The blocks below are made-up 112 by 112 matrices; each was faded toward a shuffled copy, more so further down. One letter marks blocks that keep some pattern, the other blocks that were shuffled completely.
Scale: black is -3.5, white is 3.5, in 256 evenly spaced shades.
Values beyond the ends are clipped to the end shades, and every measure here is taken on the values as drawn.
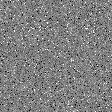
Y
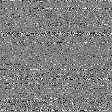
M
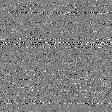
M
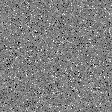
Y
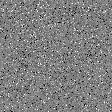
Y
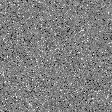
Y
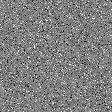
Y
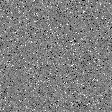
Y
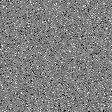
Y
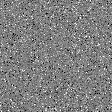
Y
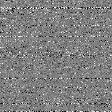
M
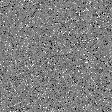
Y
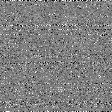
M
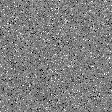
Y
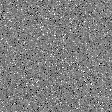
Y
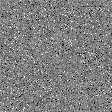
Y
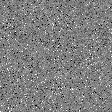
Y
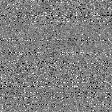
M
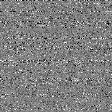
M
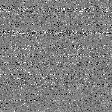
M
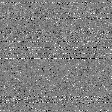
M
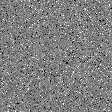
Y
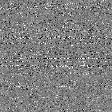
M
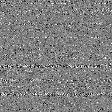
M
